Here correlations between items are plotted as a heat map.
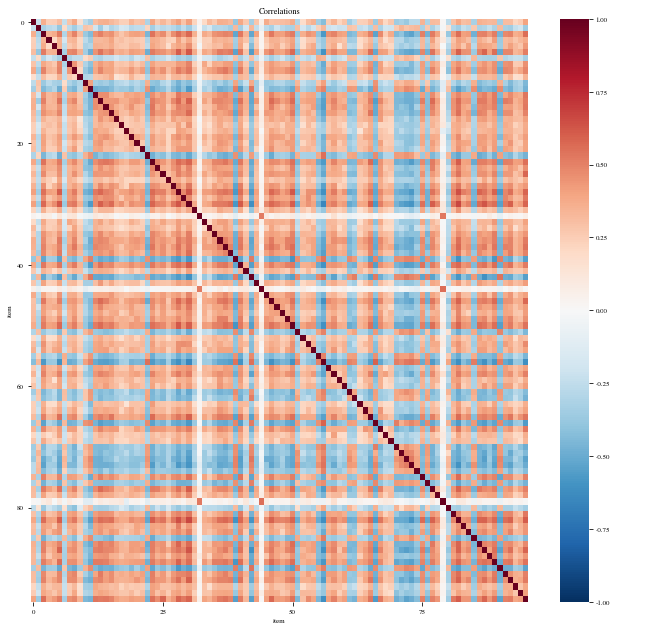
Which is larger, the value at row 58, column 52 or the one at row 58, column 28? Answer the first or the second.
the second
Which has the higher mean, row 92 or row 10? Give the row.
92
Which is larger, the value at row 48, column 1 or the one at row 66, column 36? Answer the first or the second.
the first
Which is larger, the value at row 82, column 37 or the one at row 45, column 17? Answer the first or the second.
the first
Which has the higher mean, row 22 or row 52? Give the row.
52
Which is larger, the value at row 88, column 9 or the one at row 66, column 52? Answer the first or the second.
the first
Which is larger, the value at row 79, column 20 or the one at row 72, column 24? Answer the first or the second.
the first
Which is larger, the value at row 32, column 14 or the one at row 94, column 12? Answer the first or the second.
the second
